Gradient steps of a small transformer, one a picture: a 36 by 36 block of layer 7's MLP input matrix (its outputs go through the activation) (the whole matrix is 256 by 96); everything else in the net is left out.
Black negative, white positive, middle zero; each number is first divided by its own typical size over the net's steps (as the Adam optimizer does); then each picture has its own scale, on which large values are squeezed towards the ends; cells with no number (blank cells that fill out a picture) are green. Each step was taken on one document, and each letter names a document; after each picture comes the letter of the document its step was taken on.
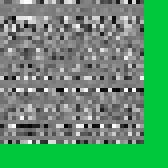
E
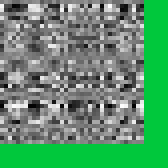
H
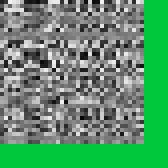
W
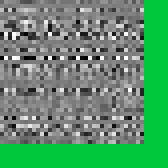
E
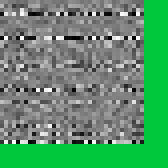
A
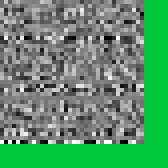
A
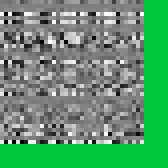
A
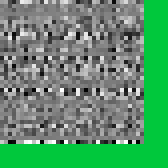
E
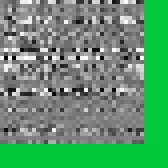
E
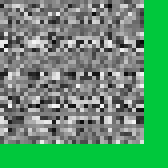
H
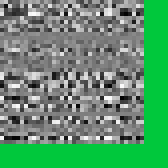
H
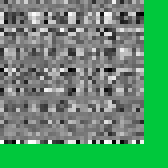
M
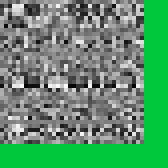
W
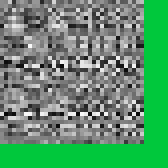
W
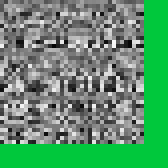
H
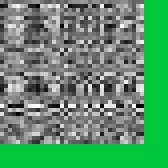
H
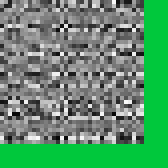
H
